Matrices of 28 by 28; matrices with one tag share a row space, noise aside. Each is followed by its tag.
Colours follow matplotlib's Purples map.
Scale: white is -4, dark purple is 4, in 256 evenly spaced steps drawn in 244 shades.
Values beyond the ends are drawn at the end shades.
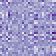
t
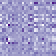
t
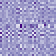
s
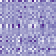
s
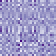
s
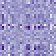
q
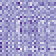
s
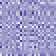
s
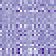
s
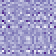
q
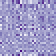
s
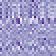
s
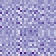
s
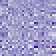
t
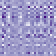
q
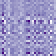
q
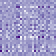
s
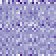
s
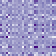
t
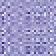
q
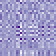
s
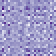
q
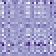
q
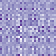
s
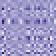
q
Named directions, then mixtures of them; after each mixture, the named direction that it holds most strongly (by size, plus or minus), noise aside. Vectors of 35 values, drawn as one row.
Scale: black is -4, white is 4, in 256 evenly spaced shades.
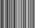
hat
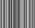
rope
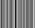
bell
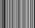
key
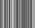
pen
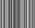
rope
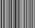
rope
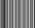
key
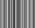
rope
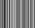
key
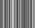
pen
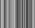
hat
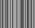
rope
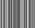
rope
